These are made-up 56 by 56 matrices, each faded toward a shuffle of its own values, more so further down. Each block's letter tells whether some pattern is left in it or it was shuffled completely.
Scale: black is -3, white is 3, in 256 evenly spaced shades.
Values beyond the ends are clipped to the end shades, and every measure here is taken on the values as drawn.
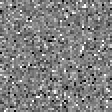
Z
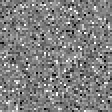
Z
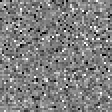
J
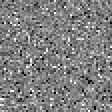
Z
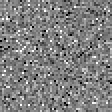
Z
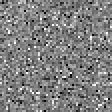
Z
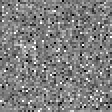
J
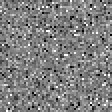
J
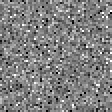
Z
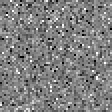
Z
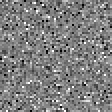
J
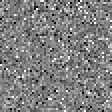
Z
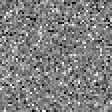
J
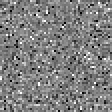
J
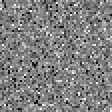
Z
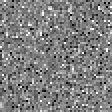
Z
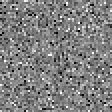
Z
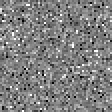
Z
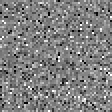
J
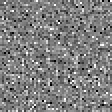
J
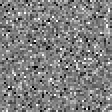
Z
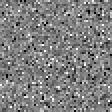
Z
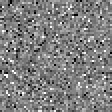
Z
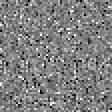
J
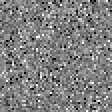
J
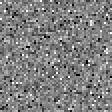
Z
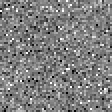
Z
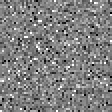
J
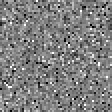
Z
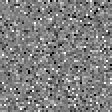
J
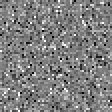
Z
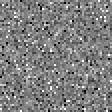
Z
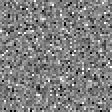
Z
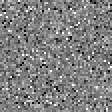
Z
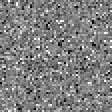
Z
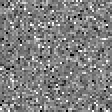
J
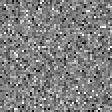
Z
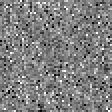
J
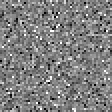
Z
